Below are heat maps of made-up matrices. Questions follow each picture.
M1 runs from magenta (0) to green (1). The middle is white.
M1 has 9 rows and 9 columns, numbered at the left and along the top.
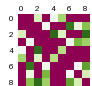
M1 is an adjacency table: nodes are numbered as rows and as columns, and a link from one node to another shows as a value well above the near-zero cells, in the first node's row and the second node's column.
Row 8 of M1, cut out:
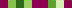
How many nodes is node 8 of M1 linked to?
5
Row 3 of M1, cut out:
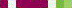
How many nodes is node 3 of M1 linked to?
4
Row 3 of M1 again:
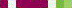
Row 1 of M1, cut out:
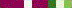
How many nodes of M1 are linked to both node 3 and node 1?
3
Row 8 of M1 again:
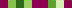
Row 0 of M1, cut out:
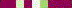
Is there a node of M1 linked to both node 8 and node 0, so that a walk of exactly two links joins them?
yes
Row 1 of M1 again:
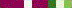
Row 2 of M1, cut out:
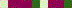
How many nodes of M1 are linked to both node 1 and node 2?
1
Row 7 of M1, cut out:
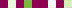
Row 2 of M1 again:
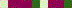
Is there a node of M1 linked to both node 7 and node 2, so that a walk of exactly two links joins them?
yes
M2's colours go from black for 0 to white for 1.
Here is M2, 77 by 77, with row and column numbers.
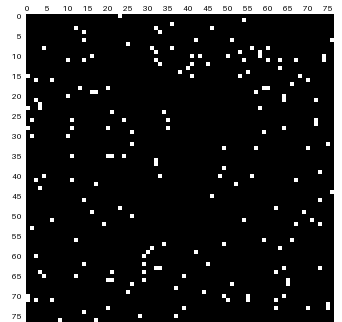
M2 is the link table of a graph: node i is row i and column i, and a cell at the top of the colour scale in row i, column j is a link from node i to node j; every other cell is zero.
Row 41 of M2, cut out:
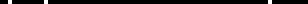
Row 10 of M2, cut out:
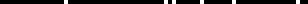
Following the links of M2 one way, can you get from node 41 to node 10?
yes
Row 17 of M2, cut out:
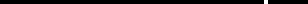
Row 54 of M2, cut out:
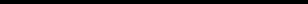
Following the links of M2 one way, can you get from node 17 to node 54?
yes
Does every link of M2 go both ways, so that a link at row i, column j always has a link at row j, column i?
no
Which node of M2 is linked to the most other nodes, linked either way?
node 11
